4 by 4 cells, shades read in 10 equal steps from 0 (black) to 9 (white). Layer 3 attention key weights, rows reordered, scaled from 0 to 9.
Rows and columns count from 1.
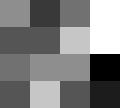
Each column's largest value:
5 7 7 9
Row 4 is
3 7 3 1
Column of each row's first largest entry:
4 4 2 2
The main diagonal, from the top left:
5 3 5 1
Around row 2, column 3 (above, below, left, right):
4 5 3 9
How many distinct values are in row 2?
3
